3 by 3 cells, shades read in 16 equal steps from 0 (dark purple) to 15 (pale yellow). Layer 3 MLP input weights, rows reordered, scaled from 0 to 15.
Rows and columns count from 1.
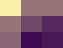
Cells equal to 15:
1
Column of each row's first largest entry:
1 1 1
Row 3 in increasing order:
0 1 6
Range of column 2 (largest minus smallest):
7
